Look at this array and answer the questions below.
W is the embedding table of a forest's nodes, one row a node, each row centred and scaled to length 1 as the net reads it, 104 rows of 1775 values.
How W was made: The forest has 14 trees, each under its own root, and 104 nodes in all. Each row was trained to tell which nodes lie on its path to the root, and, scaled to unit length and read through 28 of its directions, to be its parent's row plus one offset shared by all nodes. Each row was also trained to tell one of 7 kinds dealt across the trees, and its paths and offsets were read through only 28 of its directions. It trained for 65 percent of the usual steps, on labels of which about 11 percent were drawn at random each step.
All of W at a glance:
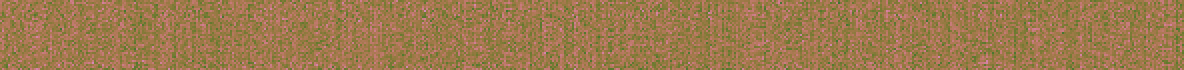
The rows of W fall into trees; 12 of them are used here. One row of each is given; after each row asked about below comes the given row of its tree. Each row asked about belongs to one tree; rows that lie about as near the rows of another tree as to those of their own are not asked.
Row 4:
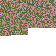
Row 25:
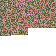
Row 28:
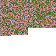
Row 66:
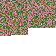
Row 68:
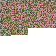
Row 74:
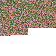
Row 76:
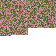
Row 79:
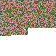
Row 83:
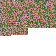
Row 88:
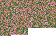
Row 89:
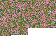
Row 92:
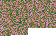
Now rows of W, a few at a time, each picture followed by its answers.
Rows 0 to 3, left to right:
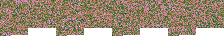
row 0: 74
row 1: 88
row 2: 66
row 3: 76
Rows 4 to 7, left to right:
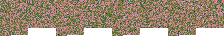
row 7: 66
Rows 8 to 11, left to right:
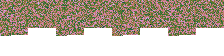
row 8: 4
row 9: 88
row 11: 4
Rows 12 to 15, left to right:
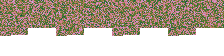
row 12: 66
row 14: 83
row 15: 89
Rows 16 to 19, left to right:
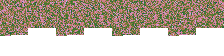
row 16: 76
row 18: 89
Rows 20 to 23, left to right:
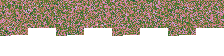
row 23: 89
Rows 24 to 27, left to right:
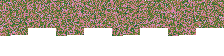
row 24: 92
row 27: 76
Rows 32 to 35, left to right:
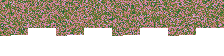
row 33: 28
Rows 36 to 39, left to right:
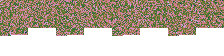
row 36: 88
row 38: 25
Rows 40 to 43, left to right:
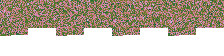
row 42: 66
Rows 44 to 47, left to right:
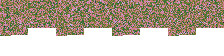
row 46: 74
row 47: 79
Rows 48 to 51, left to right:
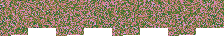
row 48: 88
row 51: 66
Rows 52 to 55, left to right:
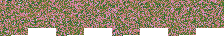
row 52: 88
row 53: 83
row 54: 79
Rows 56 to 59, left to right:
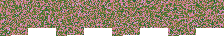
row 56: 25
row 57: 25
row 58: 79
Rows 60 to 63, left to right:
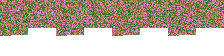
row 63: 74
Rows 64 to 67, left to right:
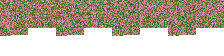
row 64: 89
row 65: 66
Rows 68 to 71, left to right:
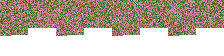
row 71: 76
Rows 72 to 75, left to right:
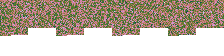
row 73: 25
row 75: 89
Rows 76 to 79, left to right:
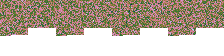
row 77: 76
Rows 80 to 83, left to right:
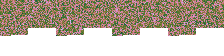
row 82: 76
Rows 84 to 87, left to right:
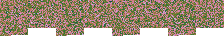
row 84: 79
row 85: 92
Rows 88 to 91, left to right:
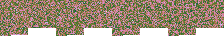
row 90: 89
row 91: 68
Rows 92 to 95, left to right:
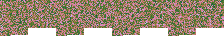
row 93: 83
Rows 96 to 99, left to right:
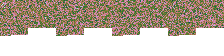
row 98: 79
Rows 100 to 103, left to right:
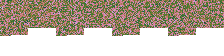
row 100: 88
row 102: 79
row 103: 74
